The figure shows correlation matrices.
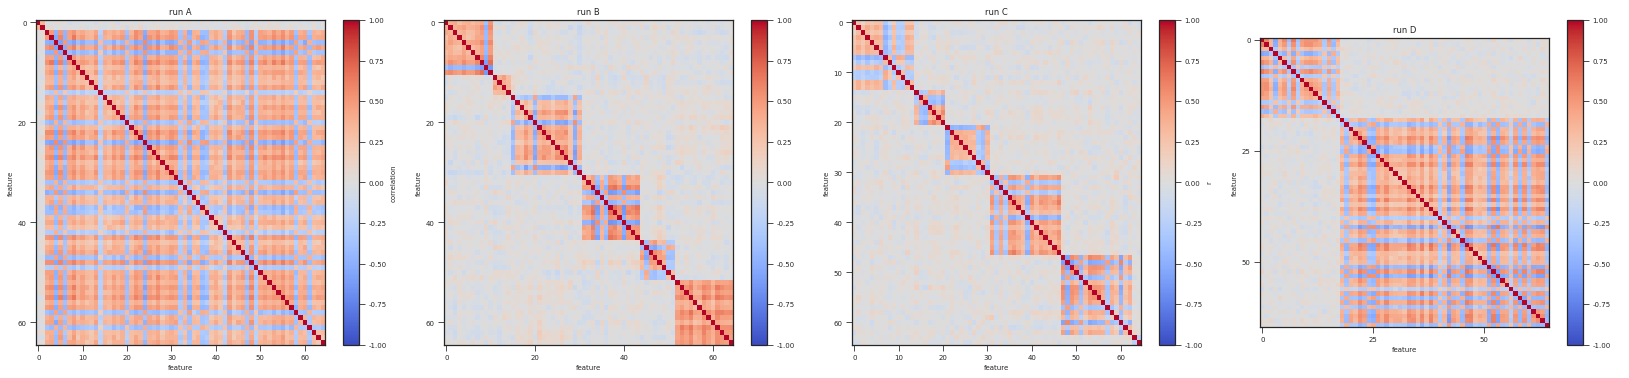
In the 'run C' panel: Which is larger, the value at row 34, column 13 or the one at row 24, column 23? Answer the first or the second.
the second
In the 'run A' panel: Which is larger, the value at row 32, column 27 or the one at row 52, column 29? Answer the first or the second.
the second
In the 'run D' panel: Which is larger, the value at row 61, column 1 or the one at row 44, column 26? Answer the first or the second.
the second
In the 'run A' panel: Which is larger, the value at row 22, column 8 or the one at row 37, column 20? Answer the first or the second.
the first
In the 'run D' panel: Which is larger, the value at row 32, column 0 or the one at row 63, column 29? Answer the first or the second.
the second
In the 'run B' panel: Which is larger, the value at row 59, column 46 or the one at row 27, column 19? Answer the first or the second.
the second
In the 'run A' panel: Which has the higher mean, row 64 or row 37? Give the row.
64
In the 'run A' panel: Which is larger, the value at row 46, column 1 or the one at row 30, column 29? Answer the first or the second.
the second
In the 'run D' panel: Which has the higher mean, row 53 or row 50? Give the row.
50
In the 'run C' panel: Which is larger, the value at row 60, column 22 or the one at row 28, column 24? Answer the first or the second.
the first
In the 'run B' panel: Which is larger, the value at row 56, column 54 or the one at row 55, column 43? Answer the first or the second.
the first
